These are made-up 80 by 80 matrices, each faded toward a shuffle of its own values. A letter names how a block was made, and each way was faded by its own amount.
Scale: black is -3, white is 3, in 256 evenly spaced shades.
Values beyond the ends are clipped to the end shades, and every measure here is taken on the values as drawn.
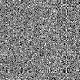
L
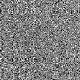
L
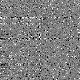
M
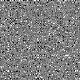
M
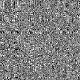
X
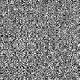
X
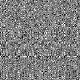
X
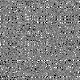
M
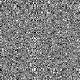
X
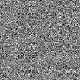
L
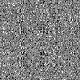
L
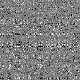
M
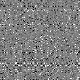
M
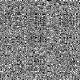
X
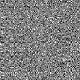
X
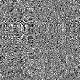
X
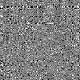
M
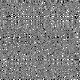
M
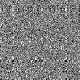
L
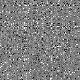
M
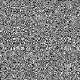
X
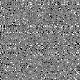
M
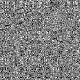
L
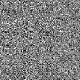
X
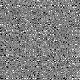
M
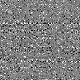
M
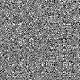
L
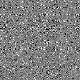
M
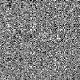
X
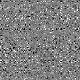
M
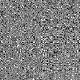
L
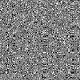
X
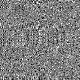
L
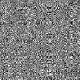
X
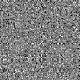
L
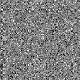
L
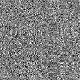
L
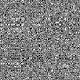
X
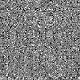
L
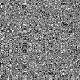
L
